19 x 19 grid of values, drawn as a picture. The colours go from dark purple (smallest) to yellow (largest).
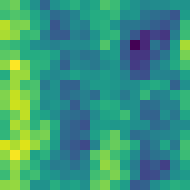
Ninth with the lowest average: top right. Grain: streaks running down. Stripes: upright, repeating 2 times. Histogram: bell-shaped.
